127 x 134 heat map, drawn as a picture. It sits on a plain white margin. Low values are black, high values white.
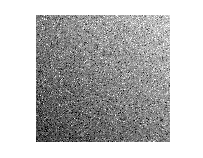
Stripes: none. Slope: up to the top right. Ninth with the highest average: top right. Average level on the scale: 50%. Ninth with the lowest average: bottom left. Mirror symmetry: none.
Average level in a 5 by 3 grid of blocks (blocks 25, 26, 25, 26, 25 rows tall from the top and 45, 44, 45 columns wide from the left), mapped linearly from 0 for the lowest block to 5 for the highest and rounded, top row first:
3 4 5 | 2 3 4 | 1 3 4 | 1 2 3 | 0 1 2
